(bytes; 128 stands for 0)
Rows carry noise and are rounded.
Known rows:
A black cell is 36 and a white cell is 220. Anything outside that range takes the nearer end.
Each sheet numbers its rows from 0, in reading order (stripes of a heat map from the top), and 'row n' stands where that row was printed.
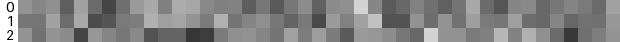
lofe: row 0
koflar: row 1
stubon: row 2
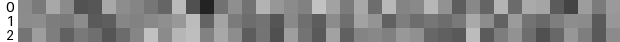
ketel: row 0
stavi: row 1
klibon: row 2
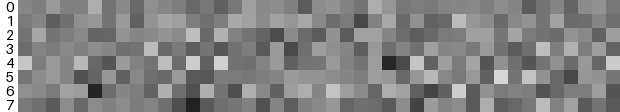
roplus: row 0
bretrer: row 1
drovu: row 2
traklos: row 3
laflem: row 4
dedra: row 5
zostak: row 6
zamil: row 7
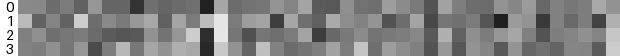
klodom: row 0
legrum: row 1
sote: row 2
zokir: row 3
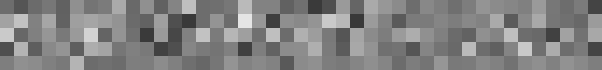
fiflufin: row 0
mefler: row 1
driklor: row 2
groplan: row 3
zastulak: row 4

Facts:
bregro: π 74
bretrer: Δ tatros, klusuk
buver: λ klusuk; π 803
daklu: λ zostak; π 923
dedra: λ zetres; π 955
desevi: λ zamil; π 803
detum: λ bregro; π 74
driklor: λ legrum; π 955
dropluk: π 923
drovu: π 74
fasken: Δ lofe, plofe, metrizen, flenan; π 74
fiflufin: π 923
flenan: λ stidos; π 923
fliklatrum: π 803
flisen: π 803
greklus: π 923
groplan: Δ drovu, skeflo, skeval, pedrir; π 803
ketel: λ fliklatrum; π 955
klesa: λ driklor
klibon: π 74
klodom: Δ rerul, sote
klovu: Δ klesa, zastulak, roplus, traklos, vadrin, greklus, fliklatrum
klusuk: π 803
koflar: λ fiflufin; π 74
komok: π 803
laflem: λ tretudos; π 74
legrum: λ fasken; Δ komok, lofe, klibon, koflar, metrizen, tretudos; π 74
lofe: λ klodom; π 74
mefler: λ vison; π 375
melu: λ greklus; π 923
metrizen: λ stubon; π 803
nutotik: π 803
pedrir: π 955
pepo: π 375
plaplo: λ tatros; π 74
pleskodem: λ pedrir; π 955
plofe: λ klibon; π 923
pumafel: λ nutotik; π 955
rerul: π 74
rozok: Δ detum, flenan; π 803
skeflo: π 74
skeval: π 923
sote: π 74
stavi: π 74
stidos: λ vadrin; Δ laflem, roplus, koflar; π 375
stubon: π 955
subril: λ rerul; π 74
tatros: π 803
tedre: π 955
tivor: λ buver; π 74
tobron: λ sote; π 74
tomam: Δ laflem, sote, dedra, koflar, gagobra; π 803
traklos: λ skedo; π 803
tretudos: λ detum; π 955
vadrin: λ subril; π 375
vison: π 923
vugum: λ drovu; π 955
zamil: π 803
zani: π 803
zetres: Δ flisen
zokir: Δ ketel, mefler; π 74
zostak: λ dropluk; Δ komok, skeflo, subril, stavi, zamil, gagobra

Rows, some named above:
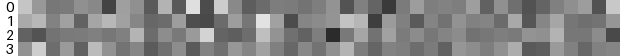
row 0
bregro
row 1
mefler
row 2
melu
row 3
pepo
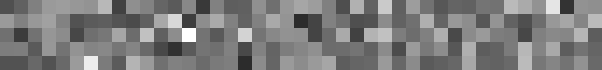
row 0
flisen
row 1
rerul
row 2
dropluk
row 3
zamil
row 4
buver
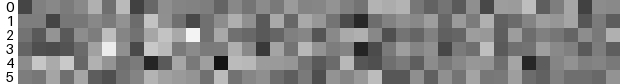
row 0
zetres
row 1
tatros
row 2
tivor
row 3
klusuk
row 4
vadrin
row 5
koflar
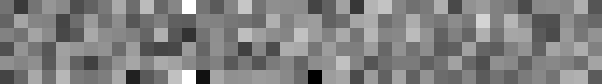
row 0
dropluk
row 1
pedrir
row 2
ketel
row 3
rozok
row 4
lofe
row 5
flenan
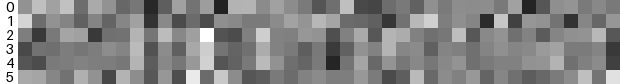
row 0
vadrin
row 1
tretudos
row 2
daklu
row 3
skeval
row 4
melu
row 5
detum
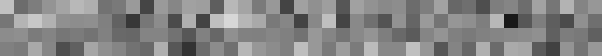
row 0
klesa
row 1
stidos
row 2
gagobra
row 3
ketel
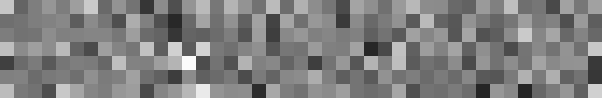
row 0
driklor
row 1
tomam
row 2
desevi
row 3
laflem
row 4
plofe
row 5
komok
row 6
fasken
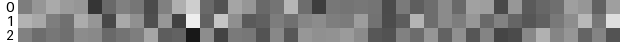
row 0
subril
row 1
detum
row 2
metrizen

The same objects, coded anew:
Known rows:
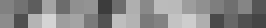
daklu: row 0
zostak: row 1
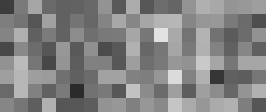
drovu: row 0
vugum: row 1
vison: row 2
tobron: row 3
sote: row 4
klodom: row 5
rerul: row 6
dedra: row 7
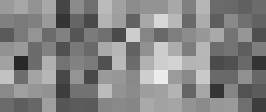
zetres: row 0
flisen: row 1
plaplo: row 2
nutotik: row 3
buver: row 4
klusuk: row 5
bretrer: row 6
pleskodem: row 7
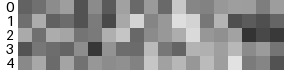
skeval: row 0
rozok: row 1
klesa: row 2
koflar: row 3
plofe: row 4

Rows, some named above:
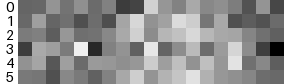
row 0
tivor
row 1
rozok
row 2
metrizen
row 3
legrum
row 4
plofe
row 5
metrizen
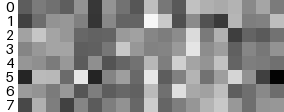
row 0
koflar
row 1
subril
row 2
klodom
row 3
gagobra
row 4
dropluk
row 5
legrum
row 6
dropluk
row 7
klibon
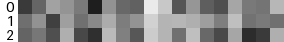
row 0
subril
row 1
flenan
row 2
vadrin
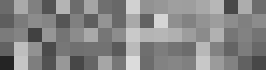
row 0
lofe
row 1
skeval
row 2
flenan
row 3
zokir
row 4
fasken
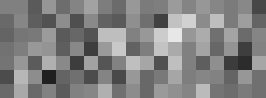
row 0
mefler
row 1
laflem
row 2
komok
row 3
groplan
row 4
stidos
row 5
bregro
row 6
pepo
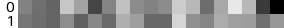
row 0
driklor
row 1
pedrir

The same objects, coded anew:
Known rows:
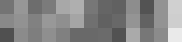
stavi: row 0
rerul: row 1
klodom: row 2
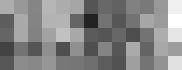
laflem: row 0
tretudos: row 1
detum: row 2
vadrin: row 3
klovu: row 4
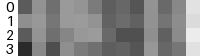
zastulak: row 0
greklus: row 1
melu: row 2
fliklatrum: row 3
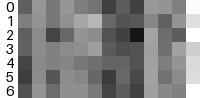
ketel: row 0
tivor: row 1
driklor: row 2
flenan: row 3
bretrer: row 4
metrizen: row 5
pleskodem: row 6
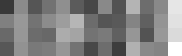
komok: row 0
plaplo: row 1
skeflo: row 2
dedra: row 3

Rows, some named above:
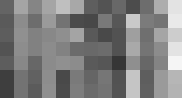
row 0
detum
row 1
tomam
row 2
flenan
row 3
klodom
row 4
klesa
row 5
stidos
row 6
stidos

